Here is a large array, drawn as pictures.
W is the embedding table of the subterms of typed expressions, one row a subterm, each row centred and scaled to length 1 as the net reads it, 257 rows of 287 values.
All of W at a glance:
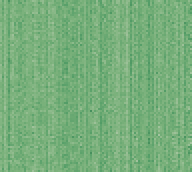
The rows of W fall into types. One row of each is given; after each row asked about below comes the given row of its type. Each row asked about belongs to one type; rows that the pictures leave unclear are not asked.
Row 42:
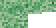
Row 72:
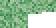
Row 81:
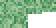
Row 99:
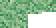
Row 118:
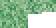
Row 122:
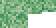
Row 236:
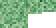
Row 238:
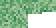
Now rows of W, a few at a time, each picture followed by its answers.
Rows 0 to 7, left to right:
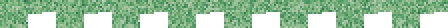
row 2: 81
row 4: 99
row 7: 81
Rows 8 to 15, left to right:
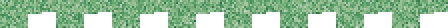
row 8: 99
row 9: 122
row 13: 72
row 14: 122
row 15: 236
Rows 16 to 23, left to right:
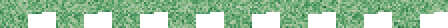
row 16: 118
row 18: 72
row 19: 238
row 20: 118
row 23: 42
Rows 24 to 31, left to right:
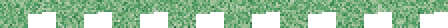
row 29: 99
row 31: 81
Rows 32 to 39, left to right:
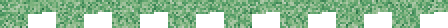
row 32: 238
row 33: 236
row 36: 81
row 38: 81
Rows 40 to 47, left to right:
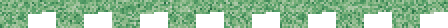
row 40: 236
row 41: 238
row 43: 122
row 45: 122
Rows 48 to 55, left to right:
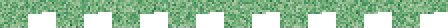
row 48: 236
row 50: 122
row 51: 236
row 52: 99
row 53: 81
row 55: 72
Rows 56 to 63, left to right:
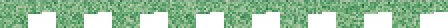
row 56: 81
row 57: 122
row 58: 72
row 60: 122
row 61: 81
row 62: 42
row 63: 236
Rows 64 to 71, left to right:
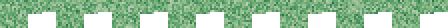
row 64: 238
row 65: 118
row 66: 81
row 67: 122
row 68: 42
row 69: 99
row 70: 118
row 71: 238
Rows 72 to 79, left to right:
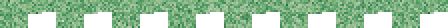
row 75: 118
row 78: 236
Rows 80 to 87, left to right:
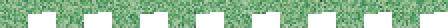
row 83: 81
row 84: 118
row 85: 236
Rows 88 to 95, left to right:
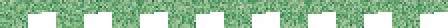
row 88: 99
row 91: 81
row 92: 238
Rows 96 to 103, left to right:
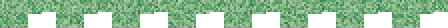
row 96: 122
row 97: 81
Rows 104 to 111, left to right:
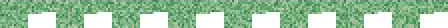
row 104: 99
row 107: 238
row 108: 99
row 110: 72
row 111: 81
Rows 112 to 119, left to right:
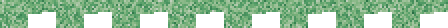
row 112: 122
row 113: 118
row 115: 122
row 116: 122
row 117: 81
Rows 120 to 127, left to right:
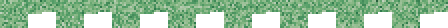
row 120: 42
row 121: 72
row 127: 236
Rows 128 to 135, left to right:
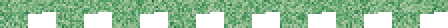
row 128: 72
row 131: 118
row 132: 236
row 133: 122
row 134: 238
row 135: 72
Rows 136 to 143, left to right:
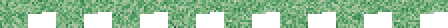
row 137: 236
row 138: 122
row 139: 72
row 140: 42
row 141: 118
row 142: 122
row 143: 42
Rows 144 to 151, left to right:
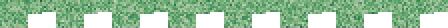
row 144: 238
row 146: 122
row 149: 42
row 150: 118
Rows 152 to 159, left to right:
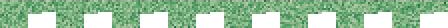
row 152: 122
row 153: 99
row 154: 236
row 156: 42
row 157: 99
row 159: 42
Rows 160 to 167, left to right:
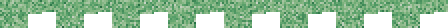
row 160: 72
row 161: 72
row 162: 42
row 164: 42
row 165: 122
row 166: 236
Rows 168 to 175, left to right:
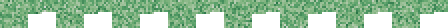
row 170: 99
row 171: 118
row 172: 42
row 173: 122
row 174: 81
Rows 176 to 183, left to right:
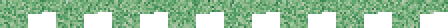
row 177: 42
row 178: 72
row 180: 72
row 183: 99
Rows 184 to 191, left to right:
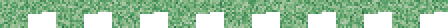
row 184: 236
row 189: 122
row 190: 81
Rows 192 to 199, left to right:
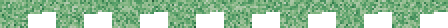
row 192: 42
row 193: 81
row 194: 238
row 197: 99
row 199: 236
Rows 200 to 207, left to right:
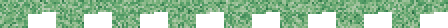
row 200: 236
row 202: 72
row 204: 122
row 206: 238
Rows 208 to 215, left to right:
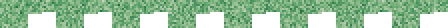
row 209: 238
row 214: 238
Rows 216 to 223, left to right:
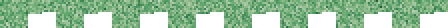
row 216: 72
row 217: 238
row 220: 118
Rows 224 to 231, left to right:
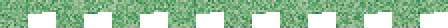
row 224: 99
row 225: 118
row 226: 122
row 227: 236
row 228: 99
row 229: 118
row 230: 236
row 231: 236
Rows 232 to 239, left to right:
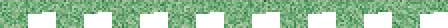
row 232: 236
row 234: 72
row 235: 81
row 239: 99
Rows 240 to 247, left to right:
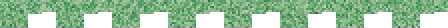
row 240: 118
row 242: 122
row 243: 42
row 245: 118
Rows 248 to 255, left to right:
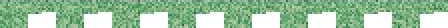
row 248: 72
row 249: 81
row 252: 81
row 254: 72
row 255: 99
